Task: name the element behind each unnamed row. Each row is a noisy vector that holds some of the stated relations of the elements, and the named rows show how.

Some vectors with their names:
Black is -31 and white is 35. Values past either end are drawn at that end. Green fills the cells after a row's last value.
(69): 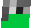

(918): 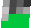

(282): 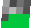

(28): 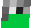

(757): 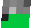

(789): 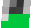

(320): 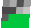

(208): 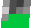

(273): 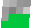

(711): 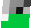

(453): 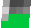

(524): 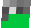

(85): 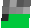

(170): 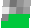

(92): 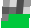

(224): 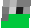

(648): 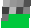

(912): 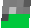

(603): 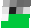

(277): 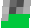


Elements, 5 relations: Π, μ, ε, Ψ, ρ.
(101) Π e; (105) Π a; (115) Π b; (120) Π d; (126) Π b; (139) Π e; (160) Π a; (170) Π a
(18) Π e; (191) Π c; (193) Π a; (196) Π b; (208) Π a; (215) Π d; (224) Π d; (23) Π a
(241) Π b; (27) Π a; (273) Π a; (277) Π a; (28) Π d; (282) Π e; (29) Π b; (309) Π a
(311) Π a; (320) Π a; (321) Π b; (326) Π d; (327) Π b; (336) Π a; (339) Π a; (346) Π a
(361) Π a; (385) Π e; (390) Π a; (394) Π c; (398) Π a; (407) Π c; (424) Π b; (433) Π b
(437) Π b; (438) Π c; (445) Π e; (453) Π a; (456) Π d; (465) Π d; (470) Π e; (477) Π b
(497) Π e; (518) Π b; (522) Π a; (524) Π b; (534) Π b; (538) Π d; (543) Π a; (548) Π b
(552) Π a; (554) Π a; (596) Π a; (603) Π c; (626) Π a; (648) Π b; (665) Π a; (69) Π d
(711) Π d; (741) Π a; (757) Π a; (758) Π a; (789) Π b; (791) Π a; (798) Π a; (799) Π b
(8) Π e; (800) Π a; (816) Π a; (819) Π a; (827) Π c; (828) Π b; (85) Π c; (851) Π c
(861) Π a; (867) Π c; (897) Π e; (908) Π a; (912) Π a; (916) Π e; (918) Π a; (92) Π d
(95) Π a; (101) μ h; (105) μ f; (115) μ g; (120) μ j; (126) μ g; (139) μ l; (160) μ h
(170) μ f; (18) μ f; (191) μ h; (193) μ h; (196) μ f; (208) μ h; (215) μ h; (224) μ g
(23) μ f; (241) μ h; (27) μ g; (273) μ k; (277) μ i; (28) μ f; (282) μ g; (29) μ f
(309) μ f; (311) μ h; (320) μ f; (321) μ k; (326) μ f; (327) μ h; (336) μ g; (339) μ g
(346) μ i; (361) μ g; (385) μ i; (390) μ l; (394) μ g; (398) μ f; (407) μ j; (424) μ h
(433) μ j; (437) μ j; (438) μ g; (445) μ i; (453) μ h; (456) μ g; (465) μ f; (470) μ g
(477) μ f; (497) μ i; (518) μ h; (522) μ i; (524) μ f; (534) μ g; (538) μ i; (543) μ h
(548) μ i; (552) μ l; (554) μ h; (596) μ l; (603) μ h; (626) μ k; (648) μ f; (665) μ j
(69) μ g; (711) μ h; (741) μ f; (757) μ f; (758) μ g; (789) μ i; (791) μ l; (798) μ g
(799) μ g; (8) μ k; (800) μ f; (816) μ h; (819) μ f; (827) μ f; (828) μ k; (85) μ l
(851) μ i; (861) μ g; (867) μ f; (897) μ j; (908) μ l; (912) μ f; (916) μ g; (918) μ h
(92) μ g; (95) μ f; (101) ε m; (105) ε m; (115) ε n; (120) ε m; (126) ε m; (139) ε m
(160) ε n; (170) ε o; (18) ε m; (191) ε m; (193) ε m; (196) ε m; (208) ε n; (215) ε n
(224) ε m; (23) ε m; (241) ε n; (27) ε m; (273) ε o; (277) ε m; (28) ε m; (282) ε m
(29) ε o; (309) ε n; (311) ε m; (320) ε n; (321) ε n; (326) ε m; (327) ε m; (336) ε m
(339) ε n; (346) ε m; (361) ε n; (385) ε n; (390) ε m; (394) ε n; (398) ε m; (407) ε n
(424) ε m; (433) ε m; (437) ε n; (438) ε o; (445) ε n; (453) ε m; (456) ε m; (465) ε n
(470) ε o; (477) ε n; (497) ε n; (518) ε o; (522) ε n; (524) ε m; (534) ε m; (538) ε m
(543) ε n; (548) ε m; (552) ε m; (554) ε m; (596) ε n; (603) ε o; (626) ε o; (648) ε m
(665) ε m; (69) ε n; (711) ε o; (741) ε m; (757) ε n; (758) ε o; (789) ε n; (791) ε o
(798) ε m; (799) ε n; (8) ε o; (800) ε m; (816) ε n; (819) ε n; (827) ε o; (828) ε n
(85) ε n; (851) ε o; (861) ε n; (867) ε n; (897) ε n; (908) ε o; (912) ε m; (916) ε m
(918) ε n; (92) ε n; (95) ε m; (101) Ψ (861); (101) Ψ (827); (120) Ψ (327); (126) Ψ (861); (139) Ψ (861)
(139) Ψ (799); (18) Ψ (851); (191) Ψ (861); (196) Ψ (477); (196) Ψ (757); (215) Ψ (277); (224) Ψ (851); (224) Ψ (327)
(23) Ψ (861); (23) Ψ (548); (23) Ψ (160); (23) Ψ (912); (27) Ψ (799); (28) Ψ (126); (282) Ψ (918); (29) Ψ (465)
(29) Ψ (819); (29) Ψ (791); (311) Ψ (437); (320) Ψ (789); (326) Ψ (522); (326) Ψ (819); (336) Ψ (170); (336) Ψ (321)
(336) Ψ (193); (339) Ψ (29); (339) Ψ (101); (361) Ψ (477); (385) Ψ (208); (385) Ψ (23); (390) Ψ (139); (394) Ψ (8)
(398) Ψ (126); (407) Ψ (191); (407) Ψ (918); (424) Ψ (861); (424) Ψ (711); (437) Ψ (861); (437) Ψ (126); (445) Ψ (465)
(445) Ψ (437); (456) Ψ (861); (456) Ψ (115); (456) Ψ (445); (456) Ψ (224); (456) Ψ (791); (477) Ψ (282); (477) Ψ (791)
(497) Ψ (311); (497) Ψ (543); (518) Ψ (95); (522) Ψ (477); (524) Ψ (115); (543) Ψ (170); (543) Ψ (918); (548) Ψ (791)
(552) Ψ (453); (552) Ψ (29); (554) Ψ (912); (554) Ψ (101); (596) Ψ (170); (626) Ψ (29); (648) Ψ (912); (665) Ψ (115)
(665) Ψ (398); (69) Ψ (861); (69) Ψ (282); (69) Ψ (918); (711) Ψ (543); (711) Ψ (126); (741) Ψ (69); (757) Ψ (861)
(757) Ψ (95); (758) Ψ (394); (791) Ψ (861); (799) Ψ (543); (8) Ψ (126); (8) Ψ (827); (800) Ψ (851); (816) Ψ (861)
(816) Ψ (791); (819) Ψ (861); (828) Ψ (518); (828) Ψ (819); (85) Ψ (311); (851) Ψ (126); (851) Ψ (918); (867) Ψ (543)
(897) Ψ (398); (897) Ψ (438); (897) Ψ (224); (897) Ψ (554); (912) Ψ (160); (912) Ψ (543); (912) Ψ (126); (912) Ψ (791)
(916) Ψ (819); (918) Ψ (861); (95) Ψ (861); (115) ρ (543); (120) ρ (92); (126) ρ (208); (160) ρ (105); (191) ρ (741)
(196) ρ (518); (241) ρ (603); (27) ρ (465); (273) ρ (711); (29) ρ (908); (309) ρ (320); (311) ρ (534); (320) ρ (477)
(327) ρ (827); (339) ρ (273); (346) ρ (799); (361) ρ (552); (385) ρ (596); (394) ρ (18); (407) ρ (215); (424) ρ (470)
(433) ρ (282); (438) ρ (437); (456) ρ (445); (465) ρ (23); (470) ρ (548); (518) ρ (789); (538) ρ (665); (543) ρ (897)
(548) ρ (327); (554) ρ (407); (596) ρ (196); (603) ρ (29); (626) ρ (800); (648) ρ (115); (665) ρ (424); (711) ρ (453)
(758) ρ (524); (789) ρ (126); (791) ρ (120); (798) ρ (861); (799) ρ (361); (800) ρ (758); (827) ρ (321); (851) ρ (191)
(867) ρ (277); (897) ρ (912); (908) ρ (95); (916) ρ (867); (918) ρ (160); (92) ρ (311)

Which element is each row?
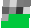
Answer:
(120)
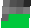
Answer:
(816)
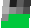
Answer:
(101)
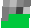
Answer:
(465)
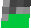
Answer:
(385)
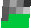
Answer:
(407)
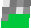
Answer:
(470)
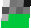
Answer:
(424)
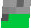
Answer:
(105)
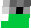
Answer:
(518)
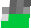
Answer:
(327)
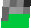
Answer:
(916)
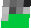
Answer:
(191)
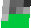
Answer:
(554)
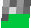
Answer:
(8)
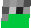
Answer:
(196)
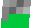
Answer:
(798)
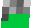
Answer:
(321)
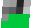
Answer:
(215)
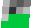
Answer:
(346)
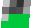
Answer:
(241)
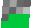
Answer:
(394)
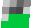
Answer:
(538)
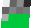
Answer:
(548)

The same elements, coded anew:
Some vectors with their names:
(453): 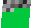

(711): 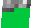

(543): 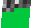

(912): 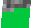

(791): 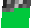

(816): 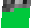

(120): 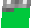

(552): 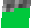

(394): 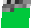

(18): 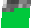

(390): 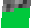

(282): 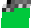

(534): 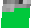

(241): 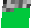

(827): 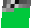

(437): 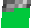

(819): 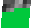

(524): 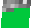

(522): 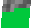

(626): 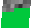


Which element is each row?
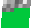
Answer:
(224)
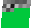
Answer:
(603)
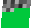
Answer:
(208)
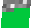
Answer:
(828)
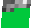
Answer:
(126)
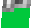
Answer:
(465)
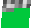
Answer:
(789)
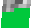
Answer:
(92)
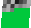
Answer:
(438)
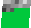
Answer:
(456)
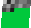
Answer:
(851)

